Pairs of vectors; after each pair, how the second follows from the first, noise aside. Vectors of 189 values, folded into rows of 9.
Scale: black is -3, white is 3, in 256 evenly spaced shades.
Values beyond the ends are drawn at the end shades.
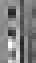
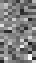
shuffled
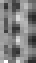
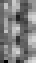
negated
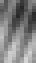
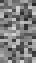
shuffled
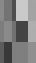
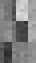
copied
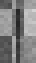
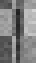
copied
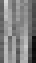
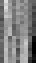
copied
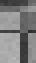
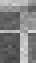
negated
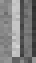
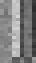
copied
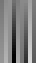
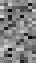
shuffled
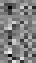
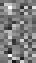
negated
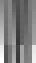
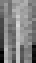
negated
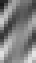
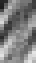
copied
